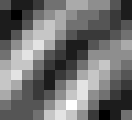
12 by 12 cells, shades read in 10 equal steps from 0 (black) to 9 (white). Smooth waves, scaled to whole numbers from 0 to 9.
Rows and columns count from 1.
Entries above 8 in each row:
0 0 0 0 0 0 0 0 0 0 1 0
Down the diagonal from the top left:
3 0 3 7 6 2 2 6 7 4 1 4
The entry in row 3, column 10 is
3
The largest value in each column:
7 8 8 8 7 8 9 8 7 7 5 6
